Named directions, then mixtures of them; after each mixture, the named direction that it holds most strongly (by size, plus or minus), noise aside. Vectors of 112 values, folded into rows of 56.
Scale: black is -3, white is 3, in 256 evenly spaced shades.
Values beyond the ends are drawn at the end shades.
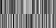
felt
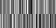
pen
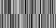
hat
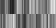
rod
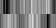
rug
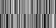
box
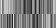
felt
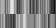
rod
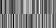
felt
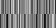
box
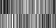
rug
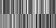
pen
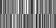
pen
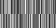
hat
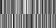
felt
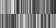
rod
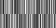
hat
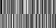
felt
